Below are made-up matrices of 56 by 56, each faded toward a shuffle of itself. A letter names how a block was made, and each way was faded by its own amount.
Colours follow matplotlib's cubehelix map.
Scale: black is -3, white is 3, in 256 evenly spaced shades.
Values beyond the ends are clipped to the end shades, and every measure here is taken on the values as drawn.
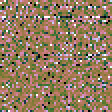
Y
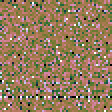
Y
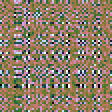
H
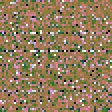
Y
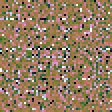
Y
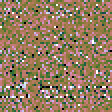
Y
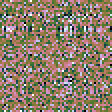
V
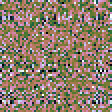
V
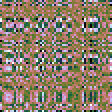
H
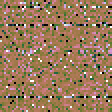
Y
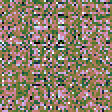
V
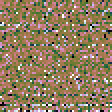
Y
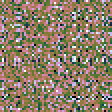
V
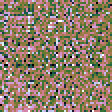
V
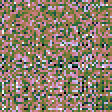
V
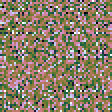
V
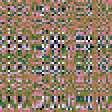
H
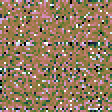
Y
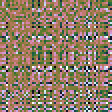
H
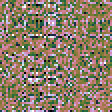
V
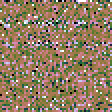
Y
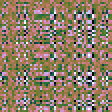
H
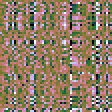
H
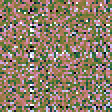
V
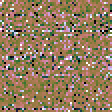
Y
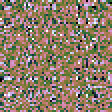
V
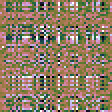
H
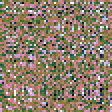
V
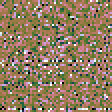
Y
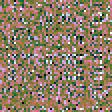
V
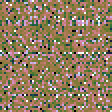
Y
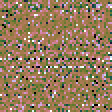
Y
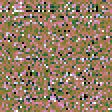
Y
